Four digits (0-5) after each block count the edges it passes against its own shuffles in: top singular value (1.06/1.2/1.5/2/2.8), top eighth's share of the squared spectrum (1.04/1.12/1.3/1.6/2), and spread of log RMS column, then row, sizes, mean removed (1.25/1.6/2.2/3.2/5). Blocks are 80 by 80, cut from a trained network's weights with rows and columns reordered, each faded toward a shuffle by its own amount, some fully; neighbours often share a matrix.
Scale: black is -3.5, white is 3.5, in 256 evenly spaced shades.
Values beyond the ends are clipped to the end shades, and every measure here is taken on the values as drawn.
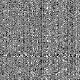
3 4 2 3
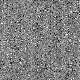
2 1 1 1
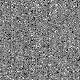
2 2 0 1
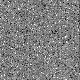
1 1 0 0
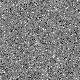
0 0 0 0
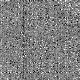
3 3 1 2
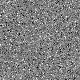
0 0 0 0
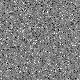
0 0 0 0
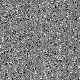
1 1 0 0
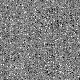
1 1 0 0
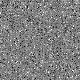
0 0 0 0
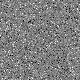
0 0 0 0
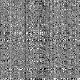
3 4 2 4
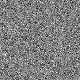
2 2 0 0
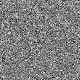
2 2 0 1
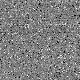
1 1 0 0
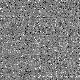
2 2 1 0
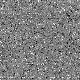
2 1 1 0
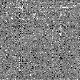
2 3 2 1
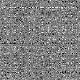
3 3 3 2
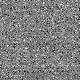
2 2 1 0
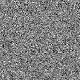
2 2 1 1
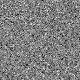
2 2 0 1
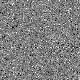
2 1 0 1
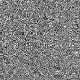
3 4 1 2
